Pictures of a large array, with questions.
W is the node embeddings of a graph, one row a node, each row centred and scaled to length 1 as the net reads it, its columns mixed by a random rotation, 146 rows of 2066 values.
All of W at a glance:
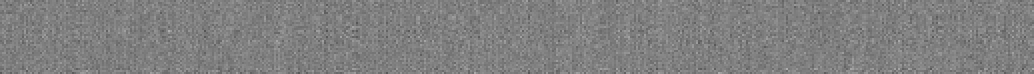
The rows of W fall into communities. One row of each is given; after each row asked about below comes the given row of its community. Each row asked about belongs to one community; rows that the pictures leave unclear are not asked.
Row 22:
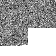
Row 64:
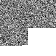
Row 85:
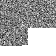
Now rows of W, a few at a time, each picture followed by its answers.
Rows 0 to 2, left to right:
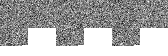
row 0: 64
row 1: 64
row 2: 85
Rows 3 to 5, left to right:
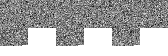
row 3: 64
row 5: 85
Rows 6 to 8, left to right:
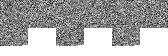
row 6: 22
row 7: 64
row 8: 22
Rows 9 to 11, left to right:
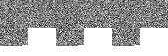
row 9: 85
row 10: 85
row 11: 85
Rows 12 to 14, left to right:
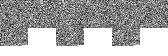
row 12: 22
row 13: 64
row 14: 22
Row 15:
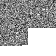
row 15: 64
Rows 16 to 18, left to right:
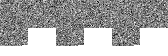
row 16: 64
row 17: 64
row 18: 85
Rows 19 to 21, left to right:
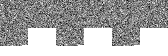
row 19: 22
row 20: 85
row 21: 22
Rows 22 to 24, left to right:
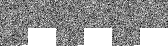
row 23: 22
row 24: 22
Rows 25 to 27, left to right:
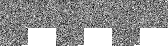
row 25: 85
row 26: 22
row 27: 85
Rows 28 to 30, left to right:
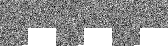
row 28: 64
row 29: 22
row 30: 85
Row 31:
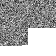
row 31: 64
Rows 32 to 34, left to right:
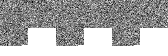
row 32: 85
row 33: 64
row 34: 64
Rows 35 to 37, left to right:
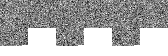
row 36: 85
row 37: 64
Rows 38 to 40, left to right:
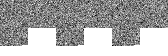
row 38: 64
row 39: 85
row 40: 22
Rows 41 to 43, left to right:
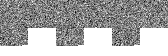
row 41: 64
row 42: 85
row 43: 85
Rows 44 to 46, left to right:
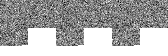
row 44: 64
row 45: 85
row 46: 85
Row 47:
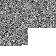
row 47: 85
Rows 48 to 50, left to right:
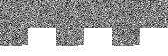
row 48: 85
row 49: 64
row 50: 85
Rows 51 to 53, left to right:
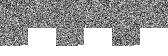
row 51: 22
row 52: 22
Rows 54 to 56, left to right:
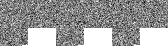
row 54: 64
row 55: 22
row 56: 85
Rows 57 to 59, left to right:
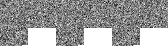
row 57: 64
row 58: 64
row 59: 64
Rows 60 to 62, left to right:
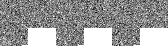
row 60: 85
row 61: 85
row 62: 85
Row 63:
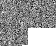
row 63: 85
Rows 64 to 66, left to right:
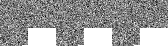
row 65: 85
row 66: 85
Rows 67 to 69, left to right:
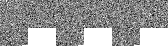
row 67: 64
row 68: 22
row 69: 85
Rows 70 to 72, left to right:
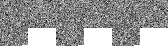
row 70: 22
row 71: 64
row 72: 85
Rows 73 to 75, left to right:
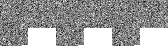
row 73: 85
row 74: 85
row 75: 85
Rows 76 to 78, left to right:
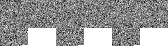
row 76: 22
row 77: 64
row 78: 85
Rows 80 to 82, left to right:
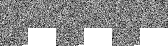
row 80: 22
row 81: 22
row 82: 22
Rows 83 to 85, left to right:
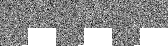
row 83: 22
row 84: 22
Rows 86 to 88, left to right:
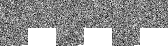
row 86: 22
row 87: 22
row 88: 85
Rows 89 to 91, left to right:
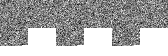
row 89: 64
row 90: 64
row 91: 22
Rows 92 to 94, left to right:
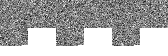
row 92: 64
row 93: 64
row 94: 85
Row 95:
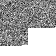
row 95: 22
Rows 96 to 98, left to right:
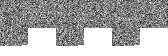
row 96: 22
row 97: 85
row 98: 22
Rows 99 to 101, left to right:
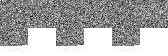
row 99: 64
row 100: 22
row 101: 22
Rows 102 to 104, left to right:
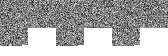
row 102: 85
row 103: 64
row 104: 85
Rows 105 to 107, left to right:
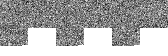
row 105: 85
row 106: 85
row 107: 22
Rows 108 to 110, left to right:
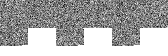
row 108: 64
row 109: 85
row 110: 22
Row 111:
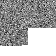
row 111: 85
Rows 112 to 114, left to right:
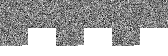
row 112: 22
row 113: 22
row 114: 64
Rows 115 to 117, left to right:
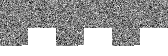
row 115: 85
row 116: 64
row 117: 85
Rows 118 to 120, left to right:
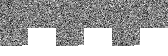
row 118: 85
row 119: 22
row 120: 64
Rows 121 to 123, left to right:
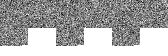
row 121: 22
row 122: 22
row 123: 85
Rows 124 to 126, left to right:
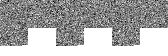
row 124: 64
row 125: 22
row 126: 22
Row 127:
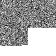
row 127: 85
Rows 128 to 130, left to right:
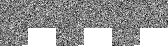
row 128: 64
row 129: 85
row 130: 22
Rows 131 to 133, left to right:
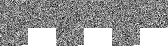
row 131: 64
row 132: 85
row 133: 22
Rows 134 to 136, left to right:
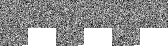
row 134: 85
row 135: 22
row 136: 22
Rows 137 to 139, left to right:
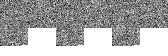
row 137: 22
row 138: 22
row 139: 22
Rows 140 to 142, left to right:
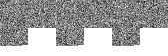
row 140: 64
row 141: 64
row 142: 85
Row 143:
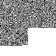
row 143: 85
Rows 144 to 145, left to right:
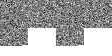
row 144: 85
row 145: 22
